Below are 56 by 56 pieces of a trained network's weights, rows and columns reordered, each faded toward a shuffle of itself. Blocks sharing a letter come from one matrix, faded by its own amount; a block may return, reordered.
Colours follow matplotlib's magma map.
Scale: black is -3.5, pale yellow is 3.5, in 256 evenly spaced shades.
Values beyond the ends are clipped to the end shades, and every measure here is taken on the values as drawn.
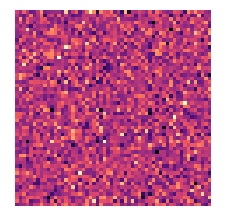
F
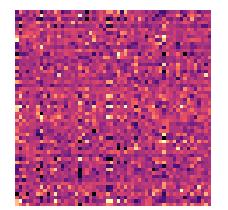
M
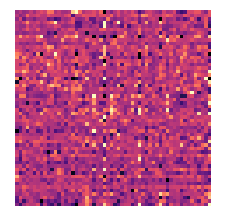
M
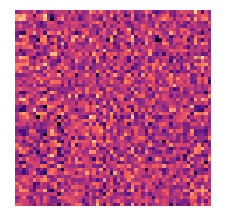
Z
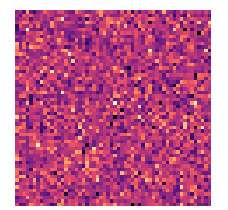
F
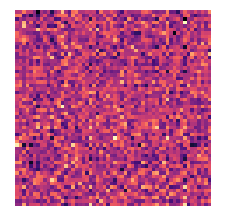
Z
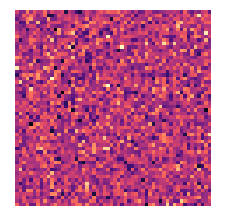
F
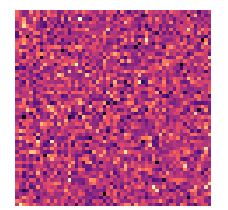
F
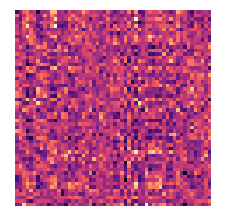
Z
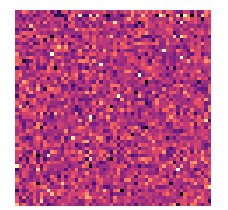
F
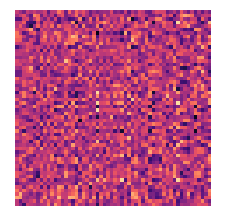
Z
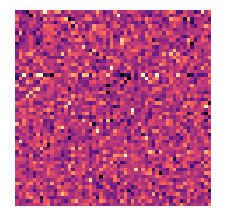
F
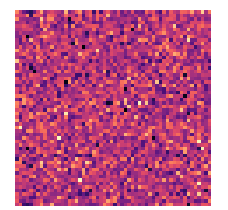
F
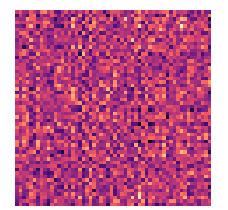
Z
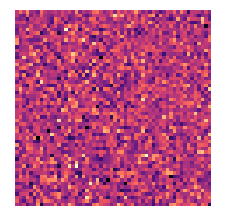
F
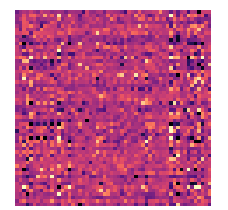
M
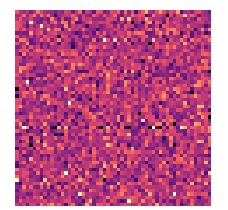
F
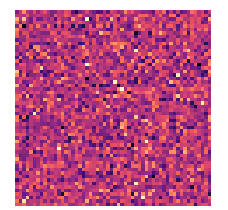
F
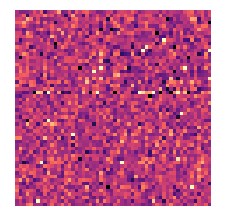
F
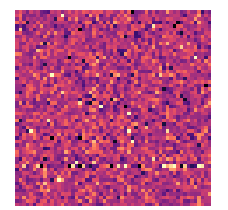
F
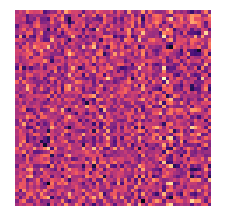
Z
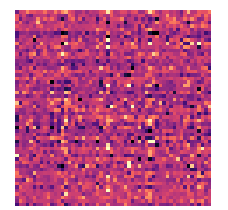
M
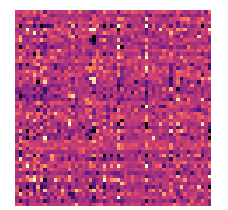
M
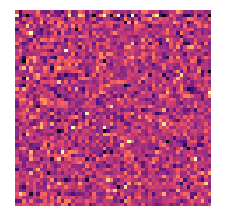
F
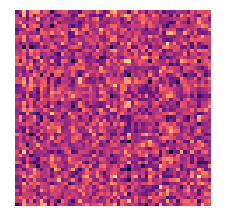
Z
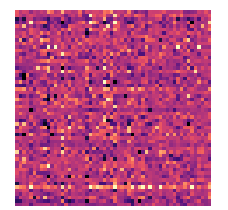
M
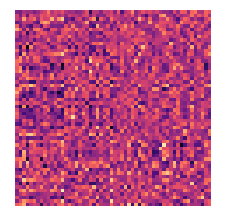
Z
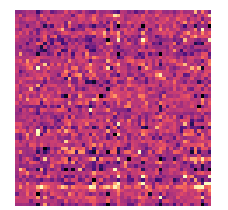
M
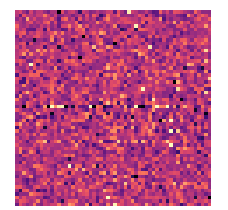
F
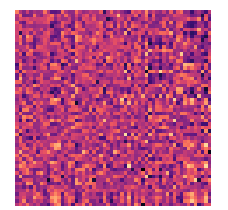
Z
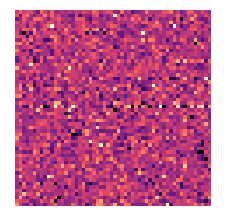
F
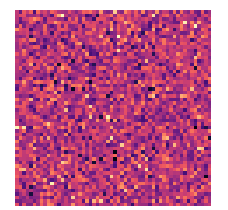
F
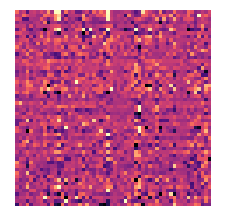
M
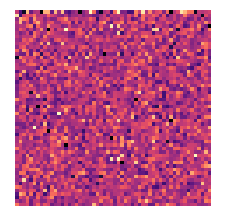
F
